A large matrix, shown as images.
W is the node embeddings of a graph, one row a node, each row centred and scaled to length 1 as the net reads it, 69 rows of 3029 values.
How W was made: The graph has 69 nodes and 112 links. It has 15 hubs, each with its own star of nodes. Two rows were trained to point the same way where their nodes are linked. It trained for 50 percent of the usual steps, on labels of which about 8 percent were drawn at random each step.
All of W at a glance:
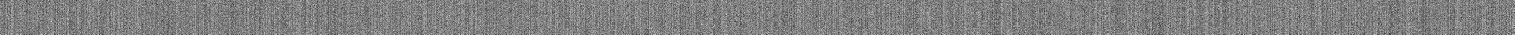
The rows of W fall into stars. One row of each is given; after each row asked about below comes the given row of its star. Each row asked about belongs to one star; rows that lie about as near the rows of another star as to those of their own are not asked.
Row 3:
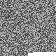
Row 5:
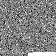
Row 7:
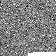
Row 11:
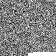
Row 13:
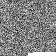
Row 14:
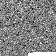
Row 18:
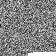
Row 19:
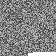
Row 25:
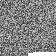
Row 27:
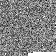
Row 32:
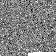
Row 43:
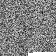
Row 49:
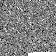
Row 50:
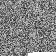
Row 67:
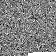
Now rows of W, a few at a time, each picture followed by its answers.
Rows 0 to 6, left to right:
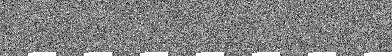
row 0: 43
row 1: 50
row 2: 19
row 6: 18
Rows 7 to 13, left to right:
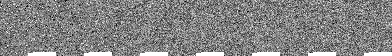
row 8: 43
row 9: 3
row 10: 19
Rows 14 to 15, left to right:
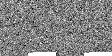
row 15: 18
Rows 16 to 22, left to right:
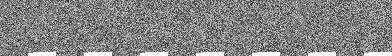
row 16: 19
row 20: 18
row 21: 49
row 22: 43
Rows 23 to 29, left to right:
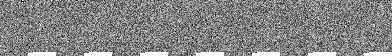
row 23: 5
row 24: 27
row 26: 14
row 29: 27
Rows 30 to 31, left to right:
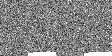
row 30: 49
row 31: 32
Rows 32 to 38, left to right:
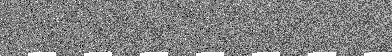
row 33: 19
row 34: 50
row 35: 25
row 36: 7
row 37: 7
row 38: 14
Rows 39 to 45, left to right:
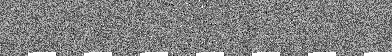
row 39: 67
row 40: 13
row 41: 43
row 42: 18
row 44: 67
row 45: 32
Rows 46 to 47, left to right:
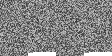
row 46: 49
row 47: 7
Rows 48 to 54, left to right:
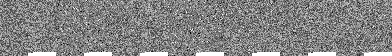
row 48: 11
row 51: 32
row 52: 3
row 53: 11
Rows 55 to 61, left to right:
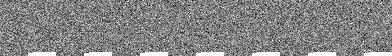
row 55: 13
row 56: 3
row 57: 25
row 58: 5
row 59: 18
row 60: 5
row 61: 14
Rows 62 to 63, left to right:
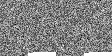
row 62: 67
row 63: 3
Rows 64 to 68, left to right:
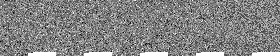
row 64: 11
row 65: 3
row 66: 19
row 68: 5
